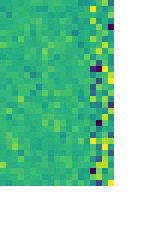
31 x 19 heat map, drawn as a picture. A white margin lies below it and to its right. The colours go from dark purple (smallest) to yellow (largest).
The halves do not mirror each other. The values are skewed, with a long tail toward low values. No overall slope runs across the table. A vertical seam about 80% of the way across splits the table, and the left part is calmer.
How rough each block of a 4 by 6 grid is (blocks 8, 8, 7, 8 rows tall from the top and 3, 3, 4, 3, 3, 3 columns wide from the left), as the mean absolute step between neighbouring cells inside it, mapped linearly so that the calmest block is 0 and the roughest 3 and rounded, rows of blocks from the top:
0 0 0 0 1 2 / 0 0 0 0 1 3 / 0 0 0 0 1 3 / 0 0 0 0 1 3
